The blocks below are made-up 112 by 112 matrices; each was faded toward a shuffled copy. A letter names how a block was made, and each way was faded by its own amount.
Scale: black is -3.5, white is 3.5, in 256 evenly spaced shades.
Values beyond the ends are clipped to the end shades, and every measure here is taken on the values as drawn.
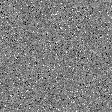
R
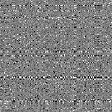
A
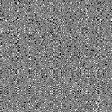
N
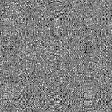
N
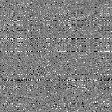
A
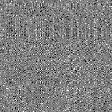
N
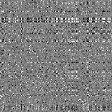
A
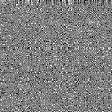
N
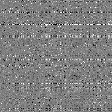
A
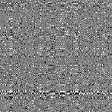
A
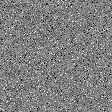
R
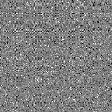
N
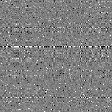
A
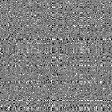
A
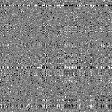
A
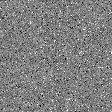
R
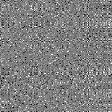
N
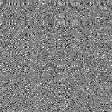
N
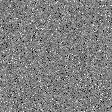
R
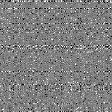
A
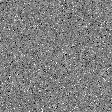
R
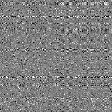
A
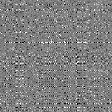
A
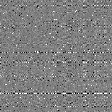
A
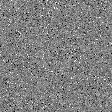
R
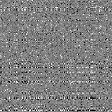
A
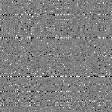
A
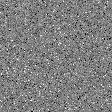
R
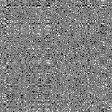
N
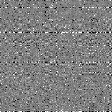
A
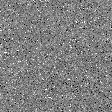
R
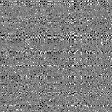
A
